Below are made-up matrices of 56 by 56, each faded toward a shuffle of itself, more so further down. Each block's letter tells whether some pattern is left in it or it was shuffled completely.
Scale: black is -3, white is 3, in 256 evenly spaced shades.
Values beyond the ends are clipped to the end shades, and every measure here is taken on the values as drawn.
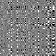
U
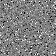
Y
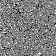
Y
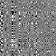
U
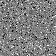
Y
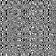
U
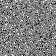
Y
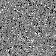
Y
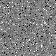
Y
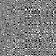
U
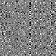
U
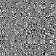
U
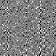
U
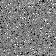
Y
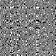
U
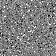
Y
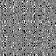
U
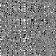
U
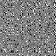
U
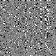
U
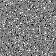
Y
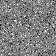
Y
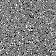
Y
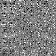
U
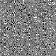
U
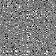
U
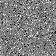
Y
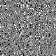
U
